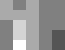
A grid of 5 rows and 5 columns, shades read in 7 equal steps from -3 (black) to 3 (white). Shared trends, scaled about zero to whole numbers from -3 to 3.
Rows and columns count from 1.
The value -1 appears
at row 4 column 5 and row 5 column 5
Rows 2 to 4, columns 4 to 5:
0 0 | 0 0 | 0 -1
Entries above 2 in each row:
0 0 0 0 1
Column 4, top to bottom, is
0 0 0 0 0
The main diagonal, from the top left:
1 1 1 0 -1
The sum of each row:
2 3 3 2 3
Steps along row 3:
up down down same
